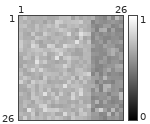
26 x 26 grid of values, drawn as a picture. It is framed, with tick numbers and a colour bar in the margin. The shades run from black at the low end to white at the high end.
A vertical seam about 70% of the way across splits the table, and the left part is higher. Overall the values sit about 70% of the way up the scale. The values follow a bell shape. No regular stripes run through it.
